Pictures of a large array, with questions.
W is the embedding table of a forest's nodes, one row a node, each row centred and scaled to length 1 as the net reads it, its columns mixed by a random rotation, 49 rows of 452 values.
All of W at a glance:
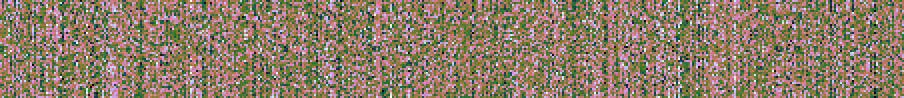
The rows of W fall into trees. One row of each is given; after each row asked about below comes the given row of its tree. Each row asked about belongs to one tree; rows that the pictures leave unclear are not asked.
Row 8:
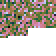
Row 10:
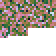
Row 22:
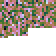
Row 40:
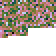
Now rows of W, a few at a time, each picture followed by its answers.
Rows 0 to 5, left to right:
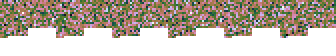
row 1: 8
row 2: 40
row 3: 40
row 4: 40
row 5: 40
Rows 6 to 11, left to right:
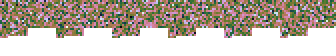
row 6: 22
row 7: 22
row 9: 8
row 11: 10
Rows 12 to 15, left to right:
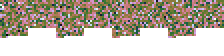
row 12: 40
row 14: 22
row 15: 22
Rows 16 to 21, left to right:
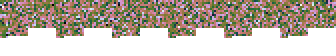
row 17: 22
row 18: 22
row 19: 22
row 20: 40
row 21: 10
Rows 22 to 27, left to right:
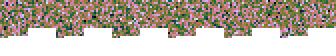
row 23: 8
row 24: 8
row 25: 8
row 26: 22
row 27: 10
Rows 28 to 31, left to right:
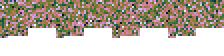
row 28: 40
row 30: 22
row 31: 10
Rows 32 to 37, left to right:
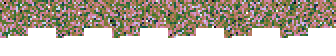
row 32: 10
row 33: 40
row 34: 40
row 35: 10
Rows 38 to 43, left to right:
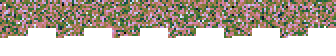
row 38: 8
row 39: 22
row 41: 40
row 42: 8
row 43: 10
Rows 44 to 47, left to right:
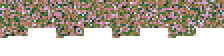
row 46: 40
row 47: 40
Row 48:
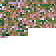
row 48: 40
